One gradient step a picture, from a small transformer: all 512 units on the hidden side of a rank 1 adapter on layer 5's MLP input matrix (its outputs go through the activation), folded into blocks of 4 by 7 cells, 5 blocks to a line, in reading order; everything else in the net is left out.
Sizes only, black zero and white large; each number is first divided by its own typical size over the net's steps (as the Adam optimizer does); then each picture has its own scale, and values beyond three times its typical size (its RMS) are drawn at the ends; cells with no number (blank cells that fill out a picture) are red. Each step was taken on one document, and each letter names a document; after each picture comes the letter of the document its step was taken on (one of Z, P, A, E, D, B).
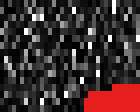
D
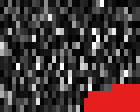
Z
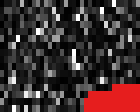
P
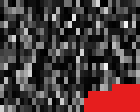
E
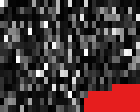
Z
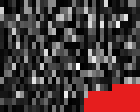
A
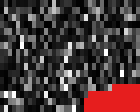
Z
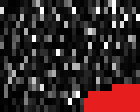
D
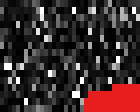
D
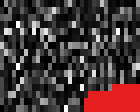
Z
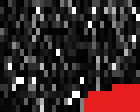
D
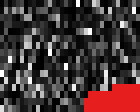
E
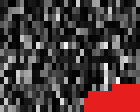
E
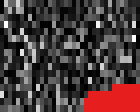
E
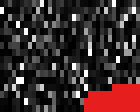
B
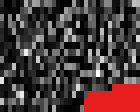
A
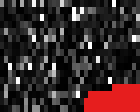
D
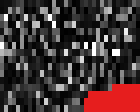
Z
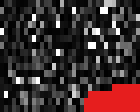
D
